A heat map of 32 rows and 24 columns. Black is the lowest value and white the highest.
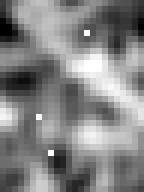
No single row or column stands out from its neighbours. There are three isolated cells, each far higher than the cells round it. Neither half mirrors the other.
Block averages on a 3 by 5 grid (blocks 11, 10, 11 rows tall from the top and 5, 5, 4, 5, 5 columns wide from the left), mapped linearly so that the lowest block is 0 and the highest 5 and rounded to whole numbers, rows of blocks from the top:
14320 | 11255 | 13142
